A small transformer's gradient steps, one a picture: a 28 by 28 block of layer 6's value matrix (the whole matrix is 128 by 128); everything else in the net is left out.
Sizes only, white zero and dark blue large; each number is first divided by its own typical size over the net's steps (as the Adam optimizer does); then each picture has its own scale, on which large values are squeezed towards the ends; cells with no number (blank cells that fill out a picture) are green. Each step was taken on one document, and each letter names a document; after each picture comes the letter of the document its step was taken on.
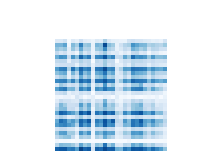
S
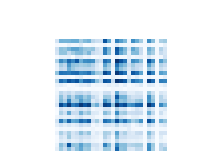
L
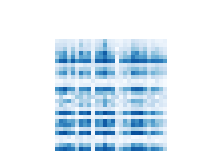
S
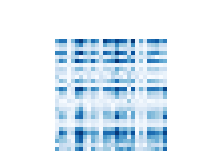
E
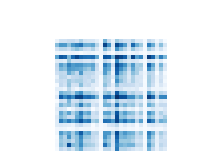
L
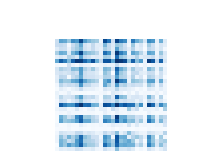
L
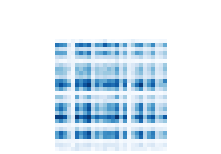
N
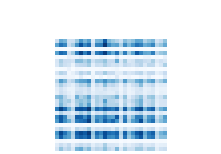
N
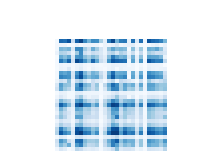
E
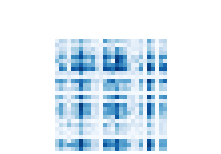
L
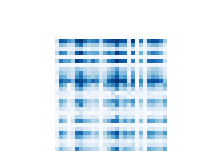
E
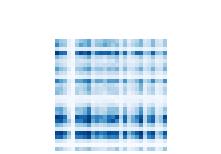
N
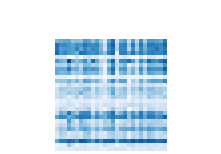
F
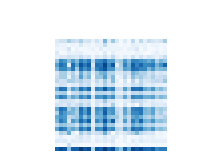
S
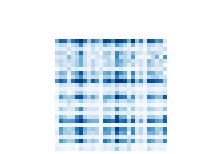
E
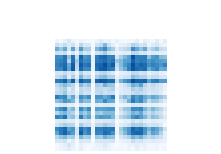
S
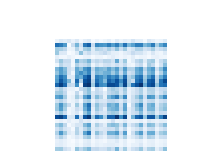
N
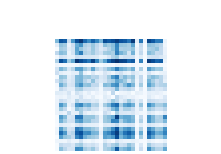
E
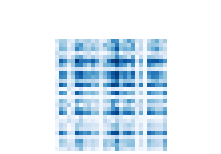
E
